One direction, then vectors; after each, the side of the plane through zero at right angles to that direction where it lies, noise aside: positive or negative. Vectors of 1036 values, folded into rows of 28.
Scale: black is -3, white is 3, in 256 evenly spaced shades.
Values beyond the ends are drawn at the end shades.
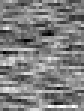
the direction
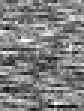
negative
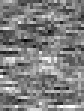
positive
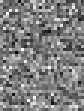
positive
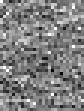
negative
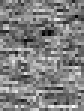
positive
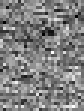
positive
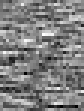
negative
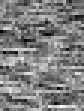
positive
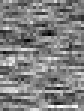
positive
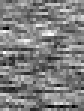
negative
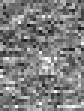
positive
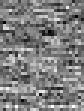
positive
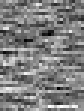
positive
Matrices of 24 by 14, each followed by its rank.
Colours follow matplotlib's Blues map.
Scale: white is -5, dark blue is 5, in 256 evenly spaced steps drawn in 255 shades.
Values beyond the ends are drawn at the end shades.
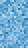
full rank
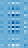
one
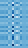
one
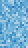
full rank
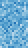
full rank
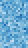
full rank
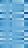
one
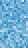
full rank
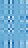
one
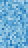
full rank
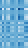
one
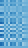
one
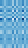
one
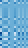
one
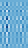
one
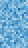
full rank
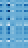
one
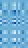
one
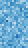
full rank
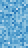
full rank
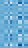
one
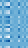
one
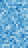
full rank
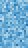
full rank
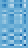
one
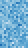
full rank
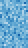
full rank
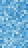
full rank
